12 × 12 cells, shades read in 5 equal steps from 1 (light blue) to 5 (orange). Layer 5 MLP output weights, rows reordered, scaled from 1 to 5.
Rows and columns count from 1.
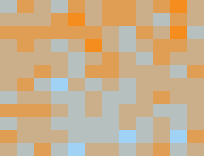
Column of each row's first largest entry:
11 5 11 6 7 3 2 10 1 2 1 3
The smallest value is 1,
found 4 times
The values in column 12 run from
2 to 4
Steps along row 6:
same up down down up same down same same down up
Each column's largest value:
4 4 4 4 5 5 4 4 4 4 5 4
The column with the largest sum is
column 2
